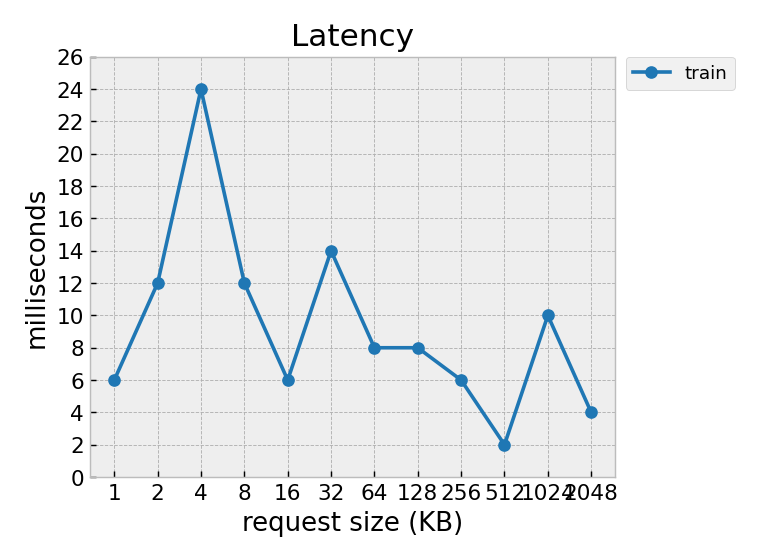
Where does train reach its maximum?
4
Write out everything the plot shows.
Title: Latency
x-axis: request size (KB), ticks 1 2 4 8 16 32 64 128 256 512 1024 2048
y-axis: milliseconds, ticks 0 2 4 6 8 10 12 14 16 18 20 22 24 26
Legend: train
Values:
train: 6 12 24 12 6 14 8 8 6 2 10 4
